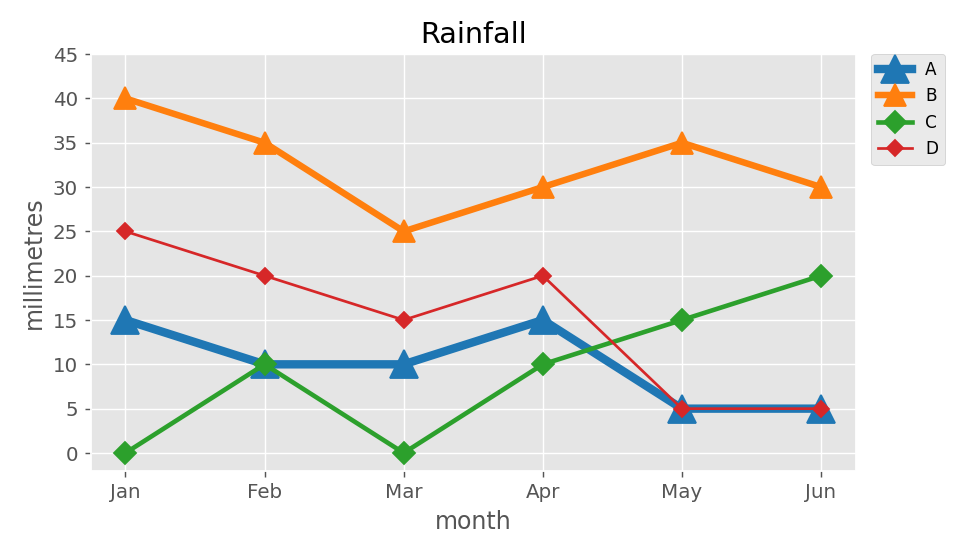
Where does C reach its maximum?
Jun
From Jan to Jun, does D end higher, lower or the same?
lower
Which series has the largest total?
B
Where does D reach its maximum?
Jan
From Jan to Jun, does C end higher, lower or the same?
higher
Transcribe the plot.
Title: Rainfall
x-axis: month, ticks Jan Feb Mar Apr May Jun
y-axis: millimetres, ticks 0 5 10 15 20 25 30 35 40 45
Legend: A, B, C, D
Values:
A: 15 10 10 15 5 5
B: 40 35 25 30 35 30
C: 0 10 0 10 15 20
D: 25 20 15 20 5 5
